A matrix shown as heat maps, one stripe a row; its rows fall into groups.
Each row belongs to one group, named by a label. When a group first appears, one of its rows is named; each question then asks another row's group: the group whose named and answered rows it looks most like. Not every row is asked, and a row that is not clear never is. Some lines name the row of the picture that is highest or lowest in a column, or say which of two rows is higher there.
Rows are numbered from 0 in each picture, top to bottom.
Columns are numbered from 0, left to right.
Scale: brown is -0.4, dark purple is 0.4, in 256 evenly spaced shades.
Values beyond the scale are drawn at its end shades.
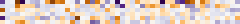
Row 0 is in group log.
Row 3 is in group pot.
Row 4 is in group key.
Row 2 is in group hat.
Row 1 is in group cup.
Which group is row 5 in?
hat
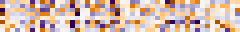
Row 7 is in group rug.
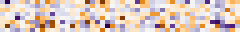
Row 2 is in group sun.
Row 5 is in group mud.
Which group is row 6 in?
pot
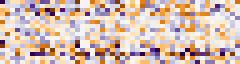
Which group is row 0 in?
key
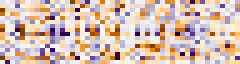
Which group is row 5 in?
rug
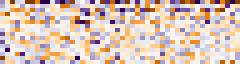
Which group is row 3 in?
pot
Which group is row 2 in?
cup
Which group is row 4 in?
mud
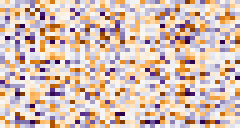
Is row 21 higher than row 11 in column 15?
Yes
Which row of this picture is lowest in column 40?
18
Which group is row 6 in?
log
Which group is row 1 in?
rug
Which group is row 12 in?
rug
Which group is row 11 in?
rug
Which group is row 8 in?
rug
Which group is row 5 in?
cup
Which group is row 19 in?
log
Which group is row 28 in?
cup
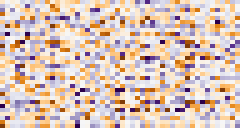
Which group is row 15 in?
sun
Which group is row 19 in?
hat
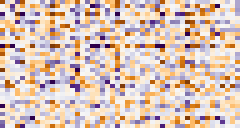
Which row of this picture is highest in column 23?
3
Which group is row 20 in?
pot
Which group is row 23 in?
cup
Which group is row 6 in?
sun
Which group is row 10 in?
mud
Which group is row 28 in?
key
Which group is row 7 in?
hat
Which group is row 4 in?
log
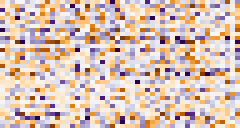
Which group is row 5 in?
hat
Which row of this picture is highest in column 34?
4
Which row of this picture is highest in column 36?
10
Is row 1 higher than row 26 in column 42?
Yes
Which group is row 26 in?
hat
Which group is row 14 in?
log
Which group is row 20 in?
sun
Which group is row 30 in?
cup
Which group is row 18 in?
cup
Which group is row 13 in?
hat
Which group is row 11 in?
sun
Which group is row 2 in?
log
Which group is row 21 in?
mud
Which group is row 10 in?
log
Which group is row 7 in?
key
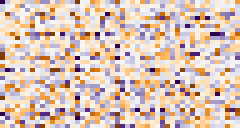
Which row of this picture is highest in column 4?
30
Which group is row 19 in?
key
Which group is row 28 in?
key
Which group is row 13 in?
hat
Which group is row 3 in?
pot
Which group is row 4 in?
rug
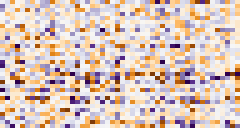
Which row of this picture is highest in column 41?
25
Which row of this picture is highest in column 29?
22
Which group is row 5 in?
cup
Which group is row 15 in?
log
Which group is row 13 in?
rug
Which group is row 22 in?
key
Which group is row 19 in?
mud
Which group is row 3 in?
sun
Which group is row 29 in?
log
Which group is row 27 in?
sun
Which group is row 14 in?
cup
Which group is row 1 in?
key
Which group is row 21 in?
rug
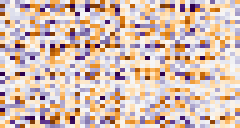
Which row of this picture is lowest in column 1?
5
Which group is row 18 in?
log
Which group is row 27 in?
key
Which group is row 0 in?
rug
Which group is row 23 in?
key
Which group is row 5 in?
pot
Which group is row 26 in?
rug
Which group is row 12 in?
rug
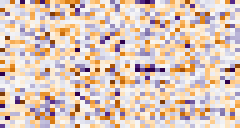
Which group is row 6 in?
sun
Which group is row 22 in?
log
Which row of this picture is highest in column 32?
17
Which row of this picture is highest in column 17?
17
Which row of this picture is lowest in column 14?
1
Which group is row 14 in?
mud
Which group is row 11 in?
cup
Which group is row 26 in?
key
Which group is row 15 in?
hat
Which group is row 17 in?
sun
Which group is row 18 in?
key
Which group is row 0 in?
sun
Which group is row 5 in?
rug
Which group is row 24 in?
mud
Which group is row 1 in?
mud
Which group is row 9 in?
pot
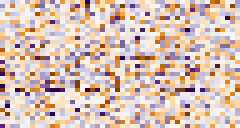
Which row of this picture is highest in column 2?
18
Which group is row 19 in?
sun
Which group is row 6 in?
rug
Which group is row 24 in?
sun
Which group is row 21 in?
key
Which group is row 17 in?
hat
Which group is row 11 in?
rug
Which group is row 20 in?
mud
